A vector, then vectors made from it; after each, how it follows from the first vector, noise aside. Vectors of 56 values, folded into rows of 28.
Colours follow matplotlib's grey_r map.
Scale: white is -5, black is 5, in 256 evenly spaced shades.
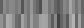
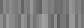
shrunk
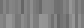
shrunk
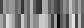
scaled up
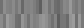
shrunk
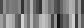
scaled up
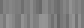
shrunk
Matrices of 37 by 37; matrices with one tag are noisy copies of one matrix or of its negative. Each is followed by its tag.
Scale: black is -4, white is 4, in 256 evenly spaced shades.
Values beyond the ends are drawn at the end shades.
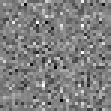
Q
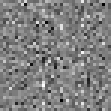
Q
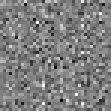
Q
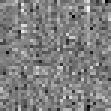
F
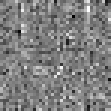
F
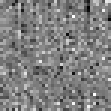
F
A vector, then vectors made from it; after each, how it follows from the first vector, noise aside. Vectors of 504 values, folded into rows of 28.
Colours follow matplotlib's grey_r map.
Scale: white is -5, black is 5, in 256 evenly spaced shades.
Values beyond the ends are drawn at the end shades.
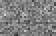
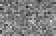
reversed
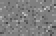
partly zeroed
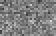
reversed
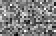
scaled up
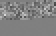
partly zeroed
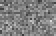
reversed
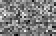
scaled up
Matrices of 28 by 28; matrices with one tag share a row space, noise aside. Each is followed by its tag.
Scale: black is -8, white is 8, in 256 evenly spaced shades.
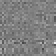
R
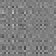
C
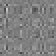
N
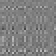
C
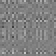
C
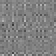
C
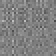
C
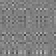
C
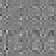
N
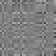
R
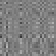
N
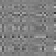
R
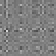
N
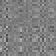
N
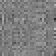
R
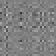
N
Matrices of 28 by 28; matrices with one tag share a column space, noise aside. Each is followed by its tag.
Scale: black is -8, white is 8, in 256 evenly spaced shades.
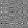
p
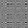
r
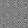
r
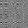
r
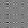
r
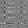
p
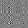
p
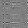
r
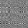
p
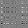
p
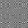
r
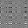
p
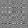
p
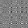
p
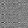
r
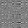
r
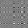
p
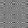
r
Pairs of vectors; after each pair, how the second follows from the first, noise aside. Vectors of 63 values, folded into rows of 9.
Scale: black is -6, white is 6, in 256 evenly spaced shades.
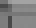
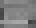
wrapped around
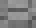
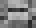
scaled up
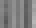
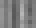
wrapped around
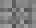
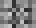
scaled up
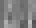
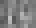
wrapped around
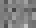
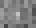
wrapped around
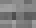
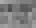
wrapped around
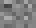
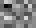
scaled up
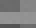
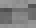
wrapped around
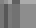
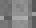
wrapped around
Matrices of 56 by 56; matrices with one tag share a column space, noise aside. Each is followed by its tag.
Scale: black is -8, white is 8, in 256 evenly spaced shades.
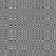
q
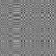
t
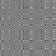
q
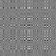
q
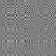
t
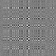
q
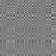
t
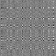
q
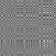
t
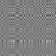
t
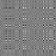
q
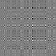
q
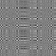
q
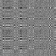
q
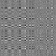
q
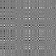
q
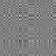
t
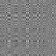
t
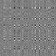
q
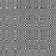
q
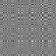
t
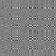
q
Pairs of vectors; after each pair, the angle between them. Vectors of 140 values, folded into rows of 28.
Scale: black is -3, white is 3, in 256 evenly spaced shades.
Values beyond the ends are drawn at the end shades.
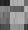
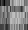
nearly parallel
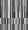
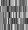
partly opposed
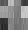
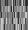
orthogonal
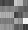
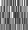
orthogonal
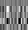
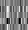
nearly parallel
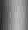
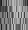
partly aligned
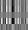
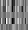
nearly parallel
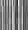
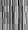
nearly opposite
